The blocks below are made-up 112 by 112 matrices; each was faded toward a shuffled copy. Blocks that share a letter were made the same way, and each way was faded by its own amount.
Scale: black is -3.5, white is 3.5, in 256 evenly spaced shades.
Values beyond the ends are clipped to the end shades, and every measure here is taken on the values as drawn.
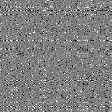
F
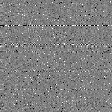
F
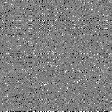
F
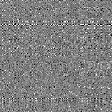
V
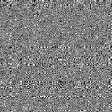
V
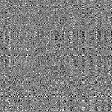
V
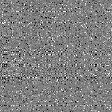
F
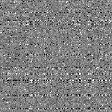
V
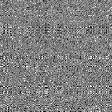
V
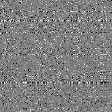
F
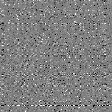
F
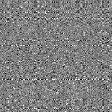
V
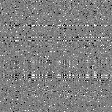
F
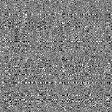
V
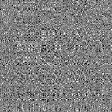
V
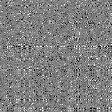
F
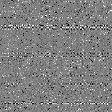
F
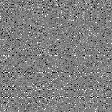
F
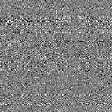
V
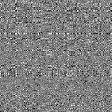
V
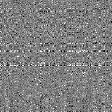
V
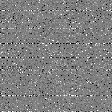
F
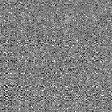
V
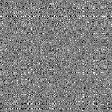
V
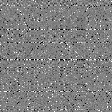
F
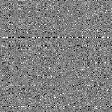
V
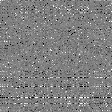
F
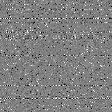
F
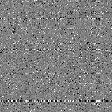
F
